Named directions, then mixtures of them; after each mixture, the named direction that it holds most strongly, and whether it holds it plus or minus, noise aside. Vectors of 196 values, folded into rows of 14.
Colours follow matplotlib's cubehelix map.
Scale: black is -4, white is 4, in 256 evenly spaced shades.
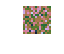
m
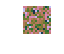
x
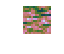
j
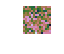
m, minus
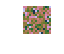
x, plus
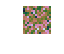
x, minus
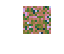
x, plus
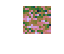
j, plus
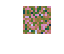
m, minus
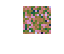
m, minus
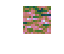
j, plus
